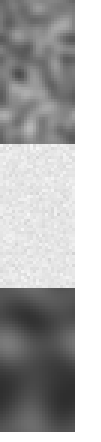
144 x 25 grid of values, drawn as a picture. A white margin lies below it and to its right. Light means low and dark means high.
The table splits into 3 rows of 1 panel. Panel 1,1: middling, blotchy. Panel 2,1: very low, fine-grained, faint in contrast. Panel 3,1: high, smooth.
